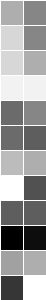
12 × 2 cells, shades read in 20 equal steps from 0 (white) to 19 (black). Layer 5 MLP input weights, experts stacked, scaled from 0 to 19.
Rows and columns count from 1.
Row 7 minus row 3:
2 0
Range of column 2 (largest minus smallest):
18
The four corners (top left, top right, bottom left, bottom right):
6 9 15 0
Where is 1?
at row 4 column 1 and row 4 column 2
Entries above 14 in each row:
0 0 0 0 0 0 0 0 0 2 0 1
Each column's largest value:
19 18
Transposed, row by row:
6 3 3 1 11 11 5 0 12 19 7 15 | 9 9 6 1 9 12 6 13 12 18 6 0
